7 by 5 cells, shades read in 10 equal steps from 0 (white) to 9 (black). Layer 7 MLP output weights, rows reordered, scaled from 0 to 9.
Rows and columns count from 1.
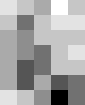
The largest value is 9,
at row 7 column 4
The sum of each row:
8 11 13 15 18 23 21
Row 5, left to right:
3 6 5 2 2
